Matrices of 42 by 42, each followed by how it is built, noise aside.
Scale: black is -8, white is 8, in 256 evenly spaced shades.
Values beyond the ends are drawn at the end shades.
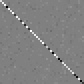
diagonal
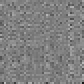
low rank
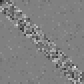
banded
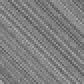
Toeplitz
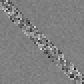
banded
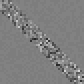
banded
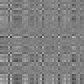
low rank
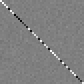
diagonal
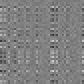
low rank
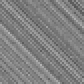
Toeplitz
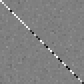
diagonal
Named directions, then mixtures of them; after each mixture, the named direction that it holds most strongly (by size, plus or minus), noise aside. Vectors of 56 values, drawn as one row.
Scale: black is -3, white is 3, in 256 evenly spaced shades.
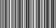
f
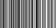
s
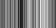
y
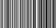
s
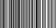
s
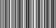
f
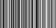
s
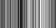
y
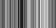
y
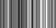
s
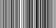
y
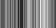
y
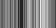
y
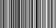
s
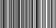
s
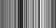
y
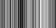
y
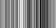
y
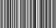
s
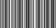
f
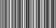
f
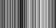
y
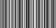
f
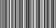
f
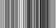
y
